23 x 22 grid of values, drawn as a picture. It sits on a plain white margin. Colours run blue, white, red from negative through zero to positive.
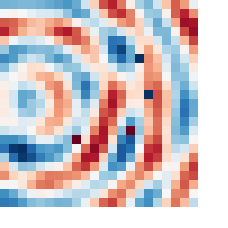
Four lone cells stand out: two far higher and two far lower than their neighbours. The middle left is the calmest part. No single row or column stands out from its neighbours. Rings spread out from the middle left. The ninth with the lowest average is the bottom left. The texture is blotchy. On average the colour sits 50% of the way up the scale.
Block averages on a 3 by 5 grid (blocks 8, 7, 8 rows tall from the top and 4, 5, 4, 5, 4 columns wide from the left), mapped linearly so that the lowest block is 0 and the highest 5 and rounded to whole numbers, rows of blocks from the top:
3 3 3 3 5 / 2 4 5 5 1 / 0 3 5 3 5
